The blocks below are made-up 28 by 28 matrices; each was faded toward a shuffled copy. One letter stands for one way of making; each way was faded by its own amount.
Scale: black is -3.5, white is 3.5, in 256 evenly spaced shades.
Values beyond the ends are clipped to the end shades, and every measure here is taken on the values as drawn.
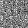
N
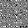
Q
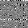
Q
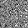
N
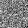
N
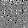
Q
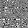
Q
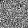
N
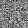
N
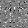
Q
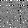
Q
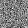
N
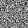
N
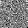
N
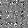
Q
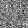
N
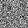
N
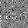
Q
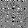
Q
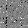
Q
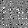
Q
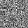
N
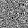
N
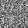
N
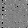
Q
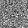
N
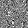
N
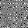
Q
